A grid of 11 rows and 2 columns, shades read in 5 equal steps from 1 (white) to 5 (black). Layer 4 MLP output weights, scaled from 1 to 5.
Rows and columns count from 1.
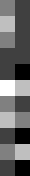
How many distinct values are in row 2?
2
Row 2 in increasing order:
2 4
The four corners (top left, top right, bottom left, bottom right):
3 4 4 5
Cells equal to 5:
3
